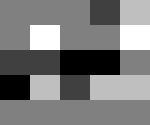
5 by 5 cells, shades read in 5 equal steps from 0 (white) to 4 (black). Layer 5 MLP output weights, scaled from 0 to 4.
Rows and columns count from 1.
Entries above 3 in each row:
0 0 2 1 0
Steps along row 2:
down up same down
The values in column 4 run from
1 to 4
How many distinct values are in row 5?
1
